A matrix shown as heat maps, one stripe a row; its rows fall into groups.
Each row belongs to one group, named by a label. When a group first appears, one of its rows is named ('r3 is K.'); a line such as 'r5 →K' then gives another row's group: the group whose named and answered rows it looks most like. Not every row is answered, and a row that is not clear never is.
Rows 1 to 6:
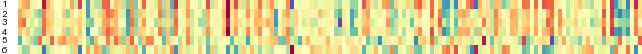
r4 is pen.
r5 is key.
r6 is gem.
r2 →pen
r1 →pen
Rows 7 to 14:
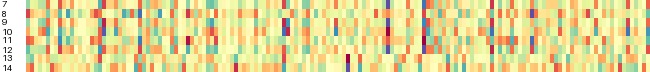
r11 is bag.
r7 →key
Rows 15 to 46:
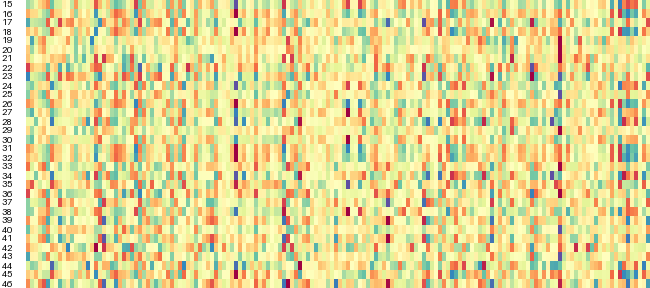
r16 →pen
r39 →bag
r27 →gem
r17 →key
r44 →gem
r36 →bag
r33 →bag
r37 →key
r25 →key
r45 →pen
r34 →gem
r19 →bag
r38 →gem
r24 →gem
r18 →pen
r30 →gem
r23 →key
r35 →pen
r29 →bag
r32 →pen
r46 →bag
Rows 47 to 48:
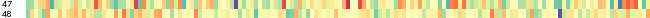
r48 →key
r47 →gem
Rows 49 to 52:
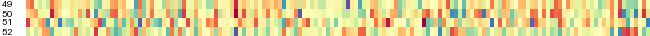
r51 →bag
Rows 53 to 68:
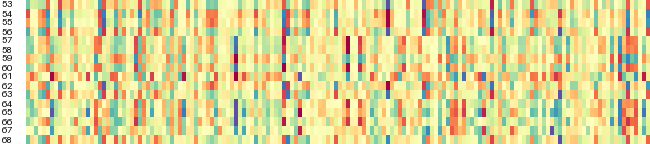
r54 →bag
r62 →bag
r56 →key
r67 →gem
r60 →gem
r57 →gem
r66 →gem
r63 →key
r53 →key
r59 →pen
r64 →gem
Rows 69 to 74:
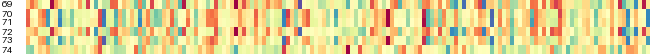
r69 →pen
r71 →bag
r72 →pen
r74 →gem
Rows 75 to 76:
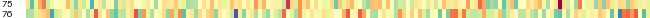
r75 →bag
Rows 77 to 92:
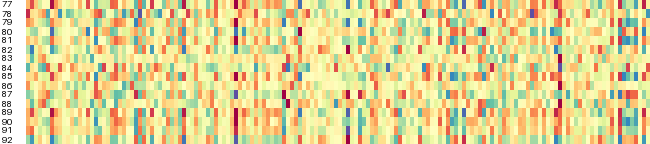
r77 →pen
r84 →key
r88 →bag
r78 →bag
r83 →bag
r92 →gem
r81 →pen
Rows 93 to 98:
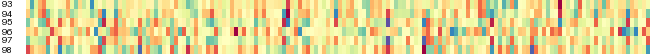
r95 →key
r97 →key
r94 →bag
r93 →bag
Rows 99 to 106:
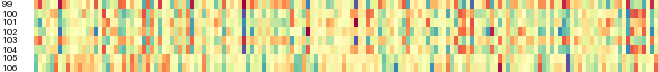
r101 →gem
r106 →key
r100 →gem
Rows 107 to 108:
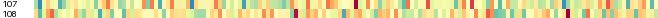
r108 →bag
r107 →gem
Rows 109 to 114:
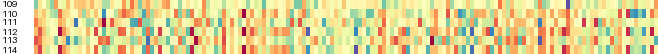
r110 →pen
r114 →pen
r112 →pen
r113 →bag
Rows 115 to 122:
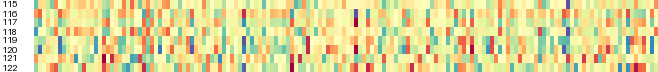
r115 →key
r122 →gem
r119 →gem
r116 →pen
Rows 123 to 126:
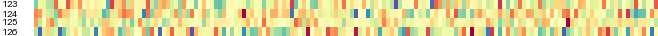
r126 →gem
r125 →bag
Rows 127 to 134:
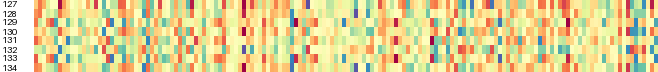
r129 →bag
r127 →pen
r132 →gem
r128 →pen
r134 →pen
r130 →pen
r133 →bag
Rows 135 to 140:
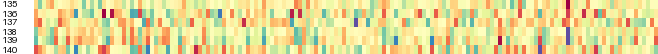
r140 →bag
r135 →bag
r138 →key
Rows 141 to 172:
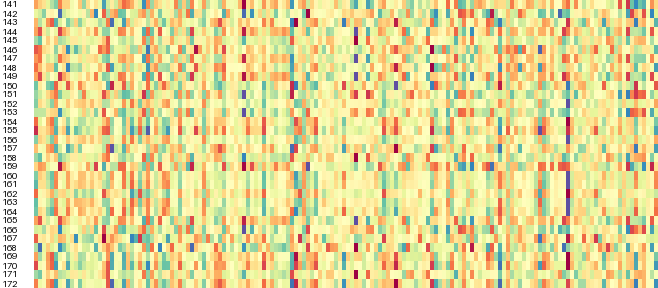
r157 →bag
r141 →pen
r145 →gem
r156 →key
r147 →pen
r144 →pen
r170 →bag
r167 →bag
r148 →bag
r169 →bag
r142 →gem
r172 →bag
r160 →key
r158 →gem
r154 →bag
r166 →gem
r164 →key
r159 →pen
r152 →key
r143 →bag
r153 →gem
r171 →gem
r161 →key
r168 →gem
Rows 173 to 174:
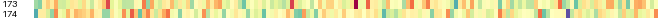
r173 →gem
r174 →key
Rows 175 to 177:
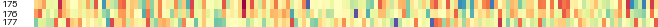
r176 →pen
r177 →key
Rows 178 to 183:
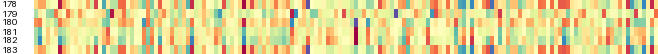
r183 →pen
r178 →pen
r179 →key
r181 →gem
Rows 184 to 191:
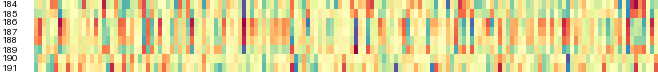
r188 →pen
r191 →key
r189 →gem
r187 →pen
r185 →gem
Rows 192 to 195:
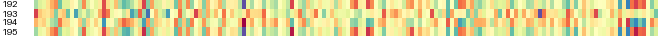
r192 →gem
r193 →bag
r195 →gem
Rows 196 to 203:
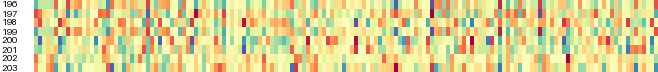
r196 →key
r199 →key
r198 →pen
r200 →gem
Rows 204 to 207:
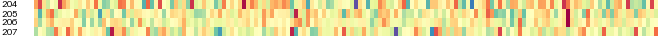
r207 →key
